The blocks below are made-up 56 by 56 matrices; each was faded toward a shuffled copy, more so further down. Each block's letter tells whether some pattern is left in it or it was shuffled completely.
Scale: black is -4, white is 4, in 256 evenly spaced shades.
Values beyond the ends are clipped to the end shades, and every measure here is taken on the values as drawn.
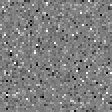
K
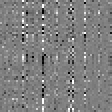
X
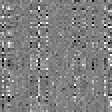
X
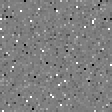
K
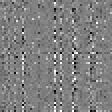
X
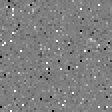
K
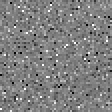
K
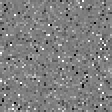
K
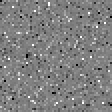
K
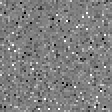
K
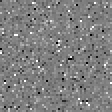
K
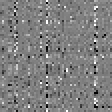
X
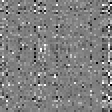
X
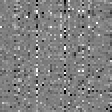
X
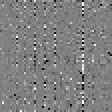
X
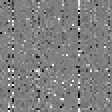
X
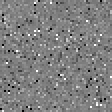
K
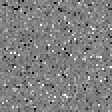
K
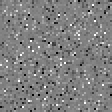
K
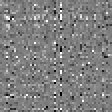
X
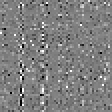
X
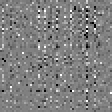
X
